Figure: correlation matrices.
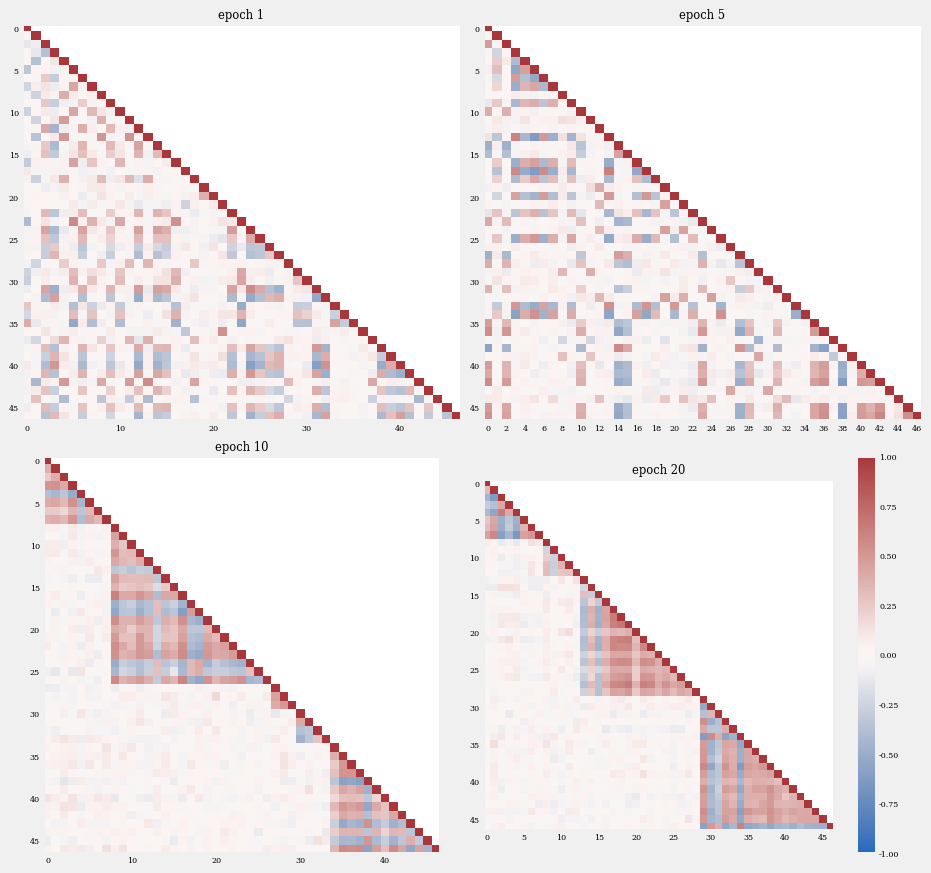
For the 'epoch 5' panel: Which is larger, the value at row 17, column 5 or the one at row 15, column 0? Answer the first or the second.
the second
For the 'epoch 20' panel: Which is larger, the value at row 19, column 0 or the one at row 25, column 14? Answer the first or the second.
the second
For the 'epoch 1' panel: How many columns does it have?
47
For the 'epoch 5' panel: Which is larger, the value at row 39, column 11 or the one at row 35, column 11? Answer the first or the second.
the first
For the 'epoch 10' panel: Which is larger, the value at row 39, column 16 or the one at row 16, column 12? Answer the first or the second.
the second
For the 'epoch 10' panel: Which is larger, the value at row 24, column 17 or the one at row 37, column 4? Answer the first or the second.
the first
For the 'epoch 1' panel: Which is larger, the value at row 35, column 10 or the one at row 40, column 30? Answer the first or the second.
the second
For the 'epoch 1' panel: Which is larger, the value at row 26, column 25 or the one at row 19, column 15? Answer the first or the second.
the second
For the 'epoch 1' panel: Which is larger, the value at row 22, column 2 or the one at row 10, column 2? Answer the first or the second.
the first
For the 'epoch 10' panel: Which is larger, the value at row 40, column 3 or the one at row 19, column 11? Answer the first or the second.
the second
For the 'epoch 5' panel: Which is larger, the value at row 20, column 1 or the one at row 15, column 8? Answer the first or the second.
the second
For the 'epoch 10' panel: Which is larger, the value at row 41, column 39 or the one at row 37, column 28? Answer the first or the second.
the first
